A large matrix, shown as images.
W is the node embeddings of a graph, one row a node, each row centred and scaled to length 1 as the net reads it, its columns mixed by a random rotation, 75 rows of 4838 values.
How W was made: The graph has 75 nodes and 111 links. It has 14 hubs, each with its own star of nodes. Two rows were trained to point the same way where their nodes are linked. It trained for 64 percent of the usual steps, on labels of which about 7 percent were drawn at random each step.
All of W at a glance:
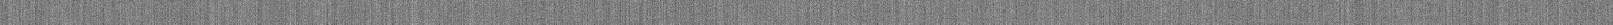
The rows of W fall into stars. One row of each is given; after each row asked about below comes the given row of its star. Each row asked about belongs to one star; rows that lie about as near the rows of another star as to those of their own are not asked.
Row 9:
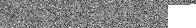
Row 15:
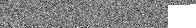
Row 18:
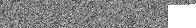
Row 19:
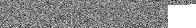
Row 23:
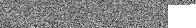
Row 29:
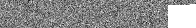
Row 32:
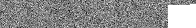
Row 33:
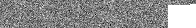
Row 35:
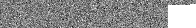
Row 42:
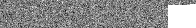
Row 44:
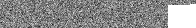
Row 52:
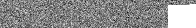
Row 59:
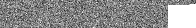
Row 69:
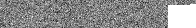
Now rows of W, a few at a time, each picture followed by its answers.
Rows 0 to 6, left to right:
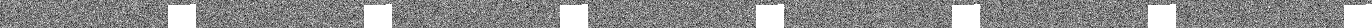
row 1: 59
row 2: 42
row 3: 19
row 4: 15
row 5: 44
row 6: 9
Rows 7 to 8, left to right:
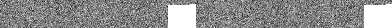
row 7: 69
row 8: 18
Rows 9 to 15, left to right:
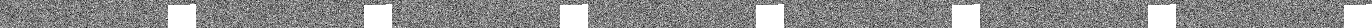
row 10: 59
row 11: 69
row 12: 15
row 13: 23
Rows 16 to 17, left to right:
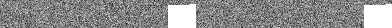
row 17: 32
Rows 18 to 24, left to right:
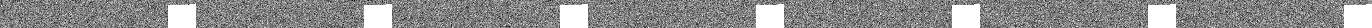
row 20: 59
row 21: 19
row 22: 15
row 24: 42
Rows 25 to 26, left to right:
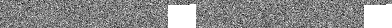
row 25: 29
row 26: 59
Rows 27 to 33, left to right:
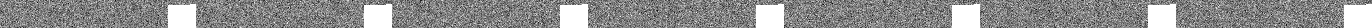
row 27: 32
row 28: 9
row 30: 35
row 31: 19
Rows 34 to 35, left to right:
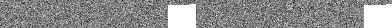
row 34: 19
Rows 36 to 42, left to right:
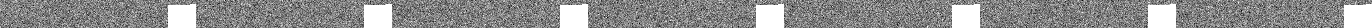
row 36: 32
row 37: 42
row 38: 9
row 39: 59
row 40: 52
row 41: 32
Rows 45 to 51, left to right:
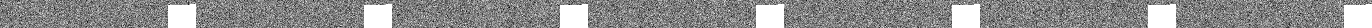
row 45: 18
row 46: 19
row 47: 69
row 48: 23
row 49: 23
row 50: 35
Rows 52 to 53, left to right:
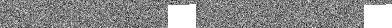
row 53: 33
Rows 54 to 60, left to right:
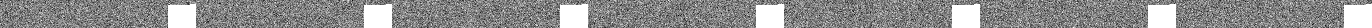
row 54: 18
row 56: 19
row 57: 42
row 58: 15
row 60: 23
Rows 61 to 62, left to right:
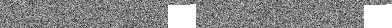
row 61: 33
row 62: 35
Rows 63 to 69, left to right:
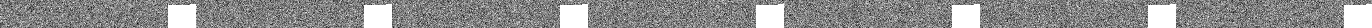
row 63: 69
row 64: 44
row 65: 23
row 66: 23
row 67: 32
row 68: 18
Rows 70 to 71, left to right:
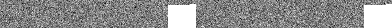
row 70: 42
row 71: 52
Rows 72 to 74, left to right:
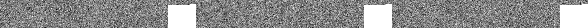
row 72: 69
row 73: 59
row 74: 52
